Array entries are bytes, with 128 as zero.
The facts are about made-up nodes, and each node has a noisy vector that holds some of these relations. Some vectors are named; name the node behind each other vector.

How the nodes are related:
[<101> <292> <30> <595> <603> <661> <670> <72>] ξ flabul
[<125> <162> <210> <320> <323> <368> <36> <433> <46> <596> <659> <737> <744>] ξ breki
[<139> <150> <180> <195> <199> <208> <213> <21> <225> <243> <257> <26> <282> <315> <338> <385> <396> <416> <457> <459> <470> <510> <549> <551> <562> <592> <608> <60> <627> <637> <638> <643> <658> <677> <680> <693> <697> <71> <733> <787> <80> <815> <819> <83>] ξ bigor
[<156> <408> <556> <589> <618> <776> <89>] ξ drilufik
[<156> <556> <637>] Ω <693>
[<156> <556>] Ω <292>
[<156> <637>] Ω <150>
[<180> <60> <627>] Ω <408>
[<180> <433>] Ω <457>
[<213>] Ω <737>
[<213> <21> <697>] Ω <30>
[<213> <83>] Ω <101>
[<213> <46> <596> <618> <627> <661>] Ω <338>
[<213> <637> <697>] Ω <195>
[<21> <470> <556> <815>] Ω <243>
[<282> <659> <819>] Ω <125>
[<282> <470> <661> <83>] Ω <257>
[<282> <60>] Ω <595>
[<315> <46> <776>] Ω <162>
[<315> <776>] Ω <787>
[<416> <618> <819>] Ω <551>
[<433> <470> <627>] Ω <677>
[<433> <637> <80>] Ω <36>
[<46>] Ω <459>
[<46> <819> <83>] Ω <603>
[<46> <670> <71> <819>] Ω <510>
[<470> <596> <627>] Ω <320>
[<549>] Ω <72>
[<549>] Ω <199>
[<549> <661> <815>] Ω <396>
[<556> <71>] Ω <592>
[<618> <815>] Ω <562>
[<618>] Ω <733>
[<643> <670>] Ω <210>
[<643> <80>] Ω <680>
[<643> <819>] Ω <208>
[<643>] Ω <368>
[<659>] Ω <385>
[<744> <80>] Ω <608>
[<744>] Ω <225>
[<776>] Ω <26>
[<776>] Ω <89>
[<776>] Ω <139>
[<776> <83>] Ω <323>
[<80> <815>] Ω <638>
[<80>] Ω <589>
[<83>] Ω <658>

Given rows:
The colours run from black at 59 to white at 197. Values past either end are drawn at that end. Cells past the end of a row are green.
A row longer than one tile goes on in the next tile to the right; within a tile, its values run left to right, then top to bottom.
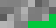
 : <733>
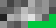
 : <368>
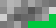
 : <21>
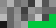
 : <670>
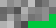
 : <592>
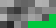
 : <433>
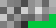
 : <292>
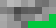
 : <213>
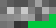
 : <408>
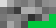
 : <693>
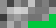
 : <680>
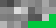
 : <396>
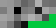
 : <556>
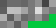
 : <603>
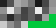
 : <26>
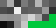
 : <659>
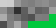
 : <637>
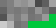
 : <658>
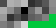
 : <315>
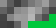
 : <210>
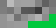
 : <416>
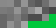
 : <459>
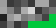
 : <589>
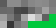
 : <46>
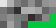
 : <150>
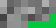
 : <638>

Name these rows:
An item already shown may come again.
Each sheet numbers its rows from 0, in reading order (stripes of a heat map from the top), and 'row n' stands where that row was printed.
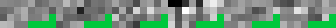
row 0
<733>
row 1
<83>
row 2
<292>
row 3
<72>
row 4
<815>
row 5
<396>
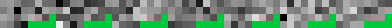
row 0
<556>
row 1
<89>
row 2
<36>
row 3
<618>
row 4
<596>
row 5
<608>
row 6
<282>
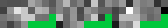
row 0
<125>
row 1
<670>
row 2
<385>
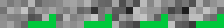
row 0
<243>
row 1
<643>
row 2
<36>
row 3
<737>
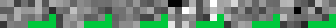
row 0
<595>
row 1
<208>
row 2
<459>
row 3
<199>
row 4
<60>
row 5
<156>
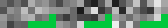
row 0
<320>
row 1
<787>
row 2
<549>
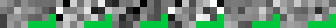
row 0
<208>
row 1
<225>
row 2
<776>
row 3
<744>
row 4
<101>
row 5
<80>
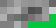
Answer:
<815>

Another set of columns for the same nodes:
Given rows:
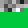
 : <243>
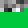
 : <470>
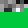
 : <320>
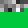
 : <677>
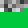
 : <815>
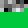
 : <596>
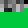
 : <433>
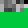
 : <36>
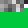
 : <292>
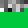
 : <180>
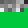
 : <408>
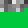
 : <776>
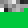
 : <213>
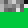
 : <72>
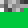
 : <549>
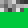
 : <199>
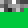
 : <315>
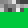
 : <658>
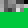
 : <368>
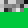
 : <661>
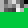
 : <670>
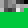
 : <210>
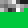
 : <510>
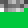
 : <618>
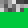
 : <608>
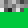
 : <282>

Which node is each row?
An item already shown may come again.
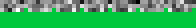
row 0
<243>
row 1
<556>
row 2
<101>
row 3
<595>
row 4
<210>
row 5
<156>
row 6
<80>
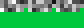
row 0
<819>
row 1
<661>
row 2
<80>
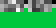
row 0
<603>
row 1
<744>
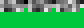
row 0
<46>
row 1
<125>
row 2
<30>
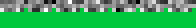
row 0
<408>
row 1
<320>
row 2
<787>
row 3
<83>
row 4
<596>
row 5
<643>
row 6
<396>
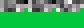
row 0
<210>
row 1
<659>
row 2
<416>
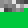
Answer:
<637>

